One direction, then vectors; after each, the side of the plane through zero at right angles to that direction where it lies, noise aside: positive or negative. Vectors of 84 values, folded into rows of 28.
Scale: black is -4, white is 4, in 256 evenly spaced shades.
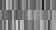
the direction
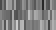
positive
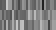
positive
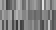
negative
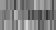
negative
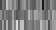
positive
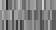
negative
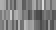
negative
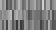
negative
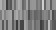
negative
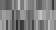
negative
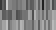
positive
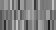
positive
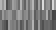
negative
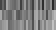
positive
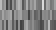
negative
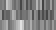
positive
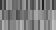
positive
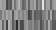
negative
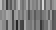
negative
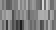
negative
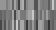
positive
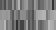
negative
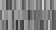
negative
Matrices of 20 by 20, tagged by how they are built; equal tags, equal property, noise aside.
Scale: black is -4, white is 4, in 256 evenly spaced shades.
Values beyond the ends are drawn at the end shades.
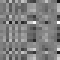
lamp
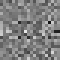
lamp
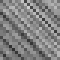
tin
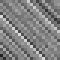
tin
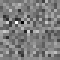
lamp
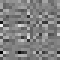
lamp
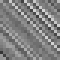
tin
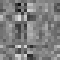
lamp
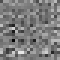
lamp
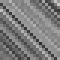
tin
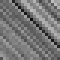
tin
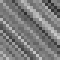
tin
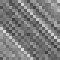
tin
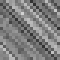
tin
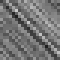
tin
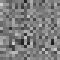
lamp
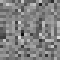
lamp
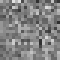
lamp
